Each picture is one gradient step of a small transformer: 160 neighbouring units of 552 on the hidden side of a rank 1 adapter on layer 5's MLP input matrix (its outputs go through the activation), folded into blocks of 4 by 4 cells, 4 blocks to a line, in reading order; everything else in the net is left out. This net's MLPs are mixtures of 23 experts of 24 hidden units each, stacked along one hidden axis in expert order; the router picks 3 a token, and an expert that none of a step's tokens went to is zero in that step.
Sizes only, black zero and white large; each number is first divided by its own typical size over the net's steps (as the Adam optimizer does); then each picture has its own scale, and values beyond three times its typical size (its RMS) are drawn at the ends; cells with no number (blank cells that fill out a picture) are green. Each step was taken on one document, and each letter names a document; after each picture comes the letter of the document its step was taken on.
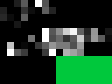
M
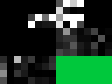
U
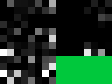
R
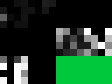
M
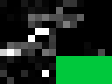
R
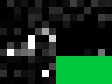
R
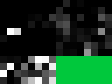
U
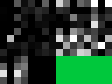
M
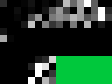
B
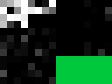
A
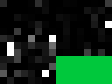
R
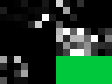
M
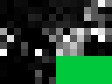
B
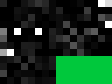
R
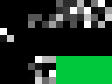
B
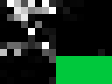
A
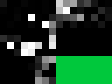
B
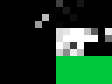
M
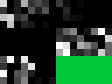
A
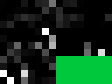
R
